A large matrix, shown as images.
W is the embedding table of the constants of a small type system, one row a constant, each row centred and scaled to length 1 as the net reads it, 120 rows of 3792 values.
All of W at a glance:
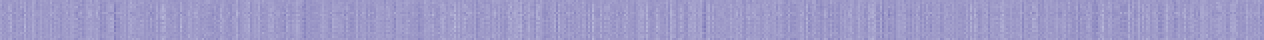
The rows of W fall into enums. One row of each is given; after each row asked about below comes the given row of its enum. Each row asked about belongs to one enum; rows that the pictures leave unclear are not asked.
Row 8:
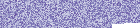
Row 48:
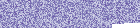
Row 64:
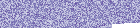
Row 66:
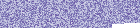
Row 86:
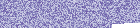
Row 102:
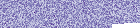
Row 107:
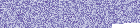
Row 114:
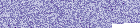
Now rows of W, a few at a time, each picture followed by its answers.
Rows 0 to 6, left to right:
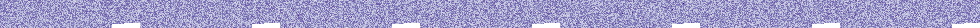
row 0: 86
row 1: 48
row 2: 107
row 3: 66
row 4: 114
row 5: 66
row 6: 8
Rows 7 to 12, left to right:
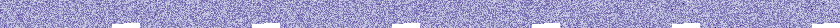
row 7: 107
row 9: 107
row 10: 86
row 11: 114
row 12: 114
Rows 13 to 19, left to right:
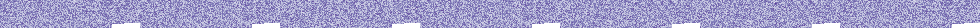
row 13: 86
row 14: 48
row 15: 66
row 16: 48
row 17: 64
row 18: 64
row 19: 86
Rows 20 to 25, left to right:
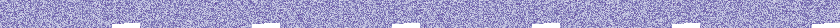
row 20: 48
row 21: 64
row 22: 107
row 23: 107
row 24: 8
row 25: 86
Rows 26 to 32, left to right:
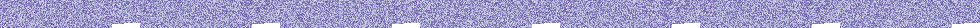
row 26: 102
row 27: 86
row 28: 107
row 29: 64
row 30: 86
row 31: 86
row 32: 64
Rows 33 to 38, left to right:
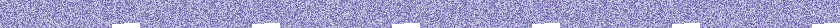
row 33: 48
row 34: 66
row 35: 8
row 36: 66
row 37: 66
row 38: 102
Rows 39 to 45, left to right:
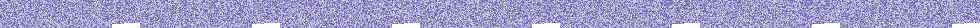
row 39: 48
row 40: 66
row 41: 102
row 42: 8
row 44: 86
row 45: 66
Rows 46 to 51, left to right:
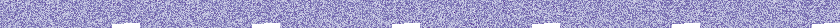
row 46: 8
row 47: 8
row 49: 102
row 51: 86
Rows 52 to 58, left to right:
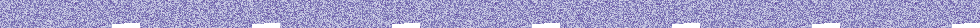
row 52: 64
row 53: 66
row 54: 48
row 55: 64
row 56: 107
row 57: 64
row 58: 64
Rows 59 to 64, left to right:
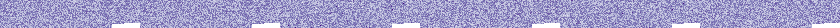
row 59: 86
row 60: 86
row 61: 114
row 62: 66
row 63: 114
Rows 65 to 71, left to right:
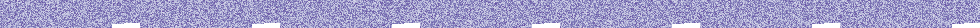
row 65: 8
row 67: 86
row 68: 64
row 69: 64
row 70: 48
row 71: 48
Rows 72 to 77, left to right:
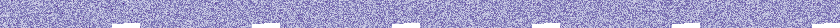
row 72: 114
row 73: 64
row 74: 107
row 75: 8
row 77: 8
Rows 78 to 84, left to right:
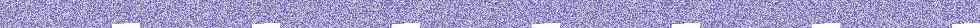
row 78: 8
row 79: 8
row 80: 86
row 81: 64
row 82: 86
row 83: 64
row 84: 48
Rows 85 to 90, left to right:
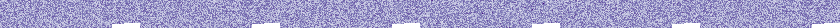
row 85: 48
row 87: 66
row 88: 114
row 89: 8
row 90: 86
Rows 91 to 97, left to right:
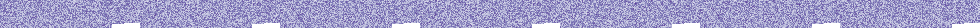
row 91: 86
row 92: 8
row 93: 107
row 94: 8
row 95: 64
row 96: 107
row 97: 48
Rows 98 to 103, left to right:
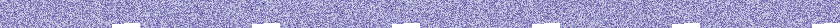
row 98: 48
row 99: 114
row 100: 114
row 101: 66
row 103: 8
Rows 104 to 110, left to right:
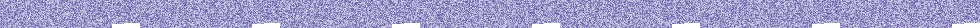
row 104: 8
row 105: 66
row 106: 64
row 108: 48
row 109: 66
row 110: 66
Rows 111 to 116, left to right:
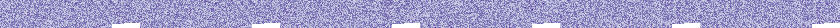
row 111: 64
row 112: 64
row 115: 48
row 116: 48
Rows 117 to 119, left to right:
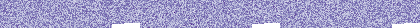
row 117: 86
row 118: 102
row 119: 8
